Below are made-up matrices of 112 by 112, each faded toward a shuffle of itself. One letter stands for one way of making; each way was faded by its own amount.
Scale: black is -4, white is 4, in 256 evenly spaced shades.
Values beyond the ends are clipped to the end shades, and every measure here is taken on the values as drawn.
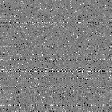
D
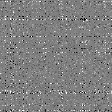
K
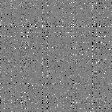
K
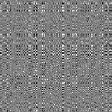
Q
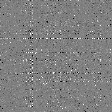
K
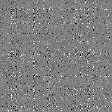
K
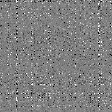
K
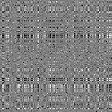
Q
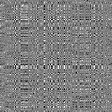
Q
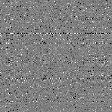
D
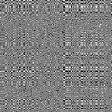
Q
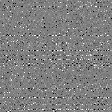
D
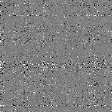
K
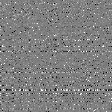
D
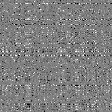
D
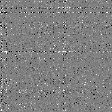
K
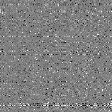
D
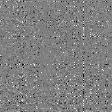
K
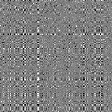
Q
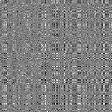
Q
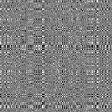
Q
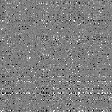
D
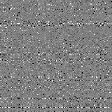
D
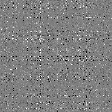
K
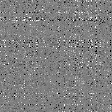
K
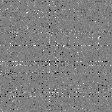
K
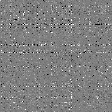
K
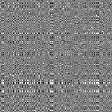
Q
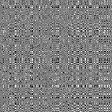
Q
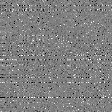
D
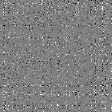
K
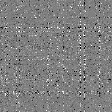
K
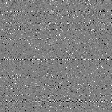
D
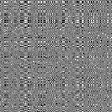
Q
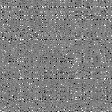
D
